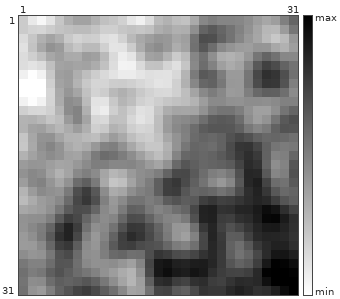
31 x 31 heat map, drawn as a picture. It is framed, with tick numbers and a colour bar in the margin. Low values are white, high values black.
The halves do not mirror each other. The field climbs toward the bottom right. No single row or column stands out from its neighbours. The texture is blotchy. The bottom right is the ninth with the highest average. The ninth with the lowest average is the top left. There are no lone odd cells.
